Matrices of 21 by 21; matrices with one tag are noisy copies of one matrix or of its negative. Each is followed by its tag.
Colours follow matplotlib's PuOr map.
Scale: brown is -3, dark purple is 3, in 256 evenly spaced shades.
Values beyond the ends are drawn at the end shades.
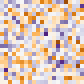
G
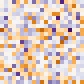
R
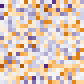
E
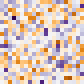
G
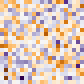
G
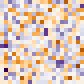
G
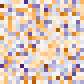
E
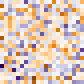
E
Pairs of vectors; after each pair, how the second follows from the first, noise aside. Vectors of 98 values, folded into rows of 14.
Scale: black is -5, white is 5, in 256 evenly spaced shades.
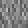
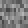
sign-scrambled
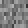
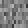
copied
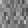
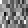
scaled up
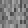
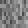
wrapped around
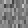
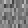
copied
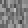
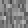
wrapped around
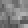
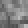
copied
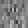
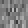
copied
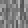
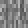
copied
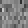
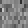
copied
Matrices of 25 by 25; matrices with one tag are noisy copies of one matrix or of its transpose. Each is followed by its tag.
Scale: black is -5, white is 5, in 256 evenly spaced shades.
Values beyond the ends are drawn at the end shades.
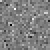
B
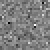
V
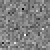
V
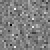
B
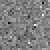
V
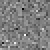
V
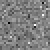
V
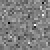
V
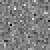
B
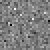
B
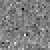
V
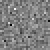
B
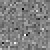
V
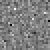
B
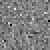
B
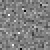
B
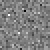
B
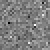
V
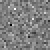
B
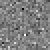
V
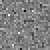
B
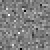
B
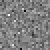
B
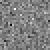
B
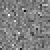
B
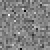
B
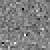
V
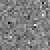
V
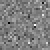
V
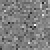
V
